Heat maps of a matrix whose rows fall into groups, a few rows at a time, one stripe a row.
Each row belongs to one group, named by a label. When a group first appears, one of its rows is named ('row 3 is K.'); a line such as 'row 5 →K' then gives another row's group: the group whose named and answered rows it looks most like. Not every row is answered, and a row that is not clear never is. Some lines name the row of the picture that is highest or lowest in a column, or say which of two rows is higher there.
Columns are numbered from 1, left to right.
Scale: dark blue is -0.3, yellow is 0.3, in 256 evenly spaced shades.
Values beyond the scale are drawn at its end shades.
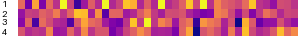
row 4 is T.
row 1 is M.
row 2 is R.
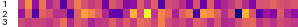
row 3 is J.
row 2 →T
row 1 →R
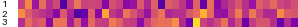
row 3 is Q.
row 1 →R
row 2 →M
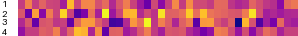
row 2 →M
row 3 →T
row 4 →R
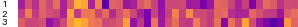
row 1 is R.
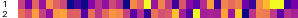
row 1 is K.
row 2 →Q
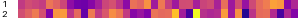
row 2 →Q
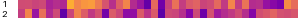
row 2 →R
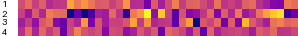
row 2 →K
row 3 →T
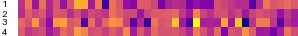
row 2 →Q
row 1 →R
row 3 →Q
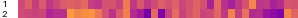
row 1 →J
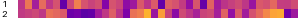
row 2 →K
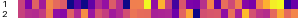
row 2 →T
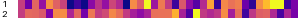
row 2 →Q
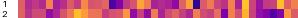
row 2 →J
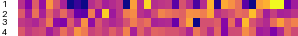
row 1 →K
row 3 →T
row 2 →M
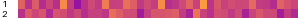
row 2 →Q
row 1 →M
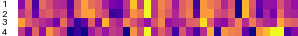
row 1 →T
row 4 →K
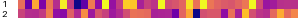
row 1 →M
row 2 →T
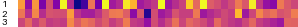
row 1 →M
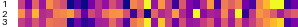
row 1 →K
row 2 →Q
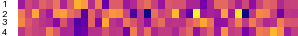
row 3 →M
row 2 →Q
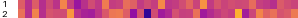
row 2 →Q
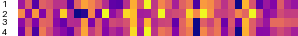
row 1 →T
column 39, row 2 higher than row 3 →No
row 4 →T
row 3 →T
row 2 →M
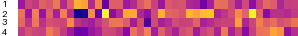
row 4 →K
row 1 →R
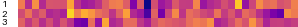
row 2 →J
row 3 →M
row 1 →Q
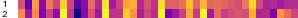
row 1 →M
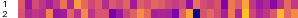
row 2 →T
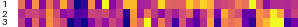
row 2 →K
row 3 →K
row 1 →M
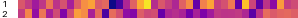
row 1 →T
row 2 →R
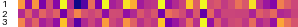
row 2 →R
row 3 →M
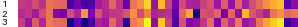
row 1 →K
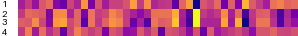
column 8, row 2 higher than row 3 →No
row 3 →Q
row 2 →Q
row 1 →T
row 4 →R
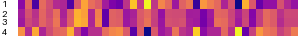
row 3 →R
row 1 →T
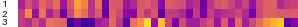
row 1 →R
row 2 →R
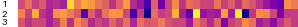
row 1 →J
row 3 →J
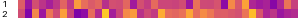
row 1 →J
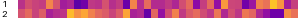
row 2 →J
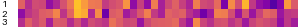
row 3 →Q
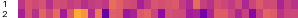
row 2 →R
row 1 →Q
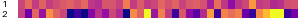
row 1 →J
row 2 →K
